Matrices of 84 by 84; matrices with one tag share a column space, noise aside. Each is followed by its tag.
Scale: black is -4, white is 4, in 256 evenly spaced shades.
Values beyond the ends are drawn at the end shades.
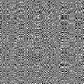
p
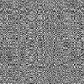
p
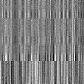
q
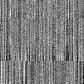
q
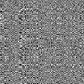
p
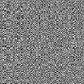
p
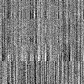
q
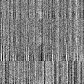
q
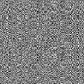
p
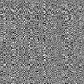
p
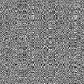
p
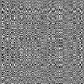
p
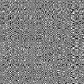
p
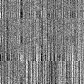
q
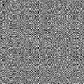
p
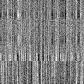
q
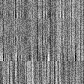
q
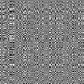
p
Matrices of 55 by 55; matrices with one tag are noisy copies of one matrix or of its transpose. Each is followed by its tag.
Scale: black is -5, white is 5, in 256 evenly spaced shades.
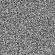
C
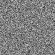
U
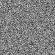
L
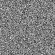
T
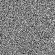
C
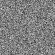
T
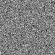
U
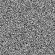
U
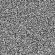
C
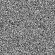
T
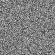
L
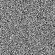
T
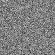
L
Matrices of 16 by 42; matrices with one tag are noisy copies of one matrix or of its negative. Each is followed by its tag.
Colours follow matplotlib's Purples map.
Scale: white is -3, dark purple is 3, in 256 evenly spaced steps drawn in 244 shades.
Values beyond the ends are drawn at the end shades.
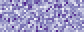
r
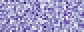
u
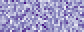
u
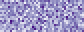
u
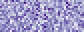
u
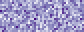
r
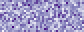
r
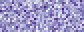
r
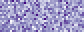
u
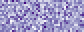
u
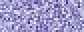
r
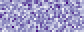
r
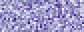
r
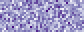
r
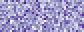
u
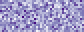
r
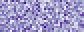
u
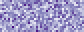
r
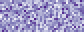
r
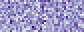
u
